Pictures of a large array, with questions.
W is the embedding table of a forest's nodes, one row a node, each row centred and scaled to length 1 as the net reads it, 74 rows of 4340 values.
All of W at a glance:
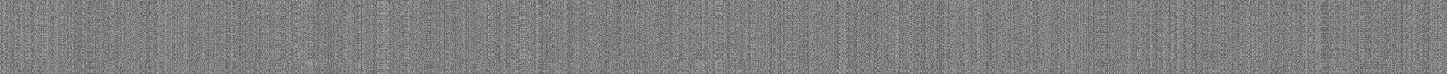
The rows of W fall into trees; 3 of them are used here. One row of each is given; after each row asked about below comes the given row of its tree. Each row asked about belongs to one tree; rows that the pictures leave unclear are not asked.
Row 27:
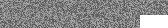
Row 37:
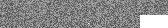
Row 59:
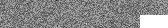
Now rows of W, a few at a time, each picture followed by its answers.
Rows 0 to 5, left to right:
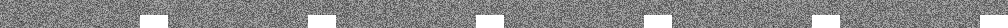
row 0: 59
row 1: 37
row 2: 37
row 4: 37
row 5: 27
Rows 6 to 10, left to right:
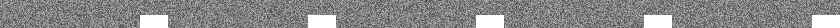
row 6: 27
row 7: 37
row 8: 27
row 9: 37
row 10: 27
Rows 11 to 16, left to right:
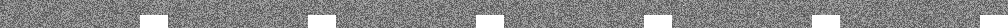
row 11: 59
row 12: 37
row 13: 37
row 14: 37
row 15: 59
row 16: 27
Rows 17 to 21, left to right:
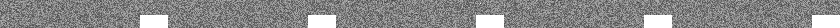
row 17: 27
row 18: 27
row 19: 59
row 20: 37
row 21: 27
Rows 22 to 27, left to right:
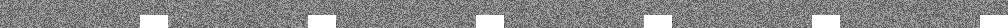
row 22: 37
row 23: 27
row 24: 59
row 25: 37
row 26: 59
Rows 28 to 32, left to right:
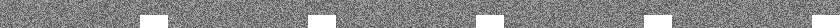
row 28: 37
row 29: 27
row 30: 37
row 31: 37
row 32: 59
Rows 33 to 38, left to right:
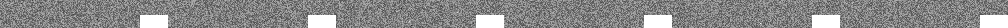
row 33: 27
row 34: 27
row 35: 37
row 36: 27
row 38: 27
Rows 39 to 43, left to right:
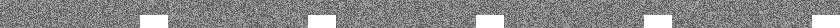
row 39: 37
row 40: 27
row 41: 37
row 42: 37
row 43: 27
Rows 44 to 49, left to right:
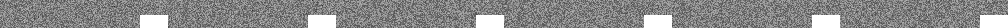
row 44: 59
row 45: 59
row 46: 27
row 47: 59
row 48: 37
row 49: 27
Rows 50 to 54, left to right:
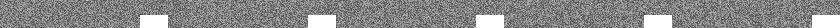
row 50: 27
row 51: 37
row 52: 37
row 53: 27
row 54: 27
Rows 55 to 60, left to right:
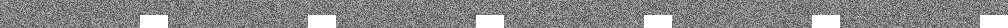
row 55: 27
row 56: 37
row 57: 27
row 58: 27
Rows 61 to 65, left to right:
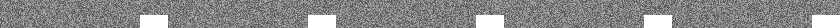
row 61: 37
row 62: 37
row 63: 59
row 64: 37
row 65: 59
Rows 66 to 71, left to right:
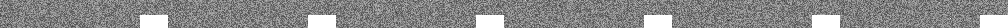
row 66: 37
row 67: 37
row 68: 37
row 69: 27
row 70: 59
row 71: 59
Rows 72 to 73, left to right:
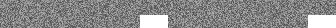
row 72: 37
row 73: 37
